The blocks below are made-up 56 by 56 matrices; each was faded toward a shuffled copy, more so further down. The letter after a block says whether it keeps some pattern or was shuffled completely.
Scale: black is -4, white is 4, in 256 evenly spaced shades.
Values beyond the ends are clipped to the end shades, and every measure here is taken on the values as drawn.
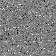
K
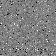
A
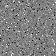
K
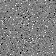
A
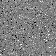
K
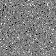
A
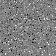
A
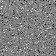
K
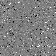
A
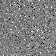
A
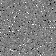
K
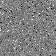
K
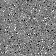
K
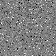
A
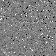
A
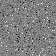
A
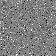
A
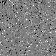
A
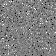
A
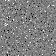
K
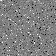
K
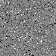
K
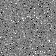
K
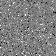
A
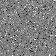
K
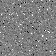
K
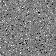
K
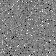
K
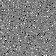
A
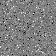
A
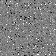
A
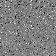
K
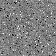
A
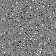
K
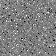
A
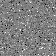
A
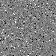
A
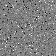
K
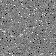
K
